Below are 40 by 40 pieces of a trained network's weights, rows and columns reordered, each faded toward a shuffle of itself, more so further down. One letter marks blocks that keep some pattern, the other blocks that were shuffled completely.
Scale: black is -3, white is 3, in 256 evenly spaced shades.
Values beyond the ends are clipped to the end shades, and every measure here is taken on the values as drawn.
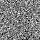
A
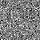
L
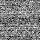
L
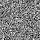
A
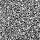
A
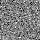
A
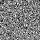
L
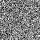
A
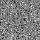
L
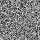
A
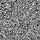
L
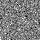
A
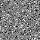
L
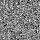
A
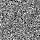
A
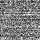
L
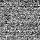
L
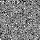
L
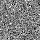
A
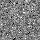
A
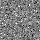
A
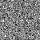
A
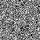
L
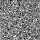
L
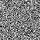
L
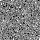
A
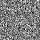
A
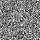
L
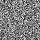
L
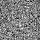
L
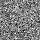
A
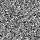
A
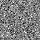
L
